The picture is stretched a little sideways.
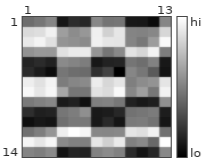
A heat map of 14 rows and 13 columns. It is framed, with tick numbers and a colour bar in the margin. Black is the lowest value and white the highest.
Horizontal stripes repeat 3 times down the table. Overall the values sit about 50% of the way up the scale. No overall slope runs across the table. The values spread evenly over their range.
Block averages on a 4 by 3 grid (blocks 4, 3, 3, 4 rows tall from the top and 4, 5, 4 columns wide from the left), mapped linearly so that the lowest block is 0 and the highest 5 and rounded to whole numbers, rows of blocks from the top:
543
001
210
222
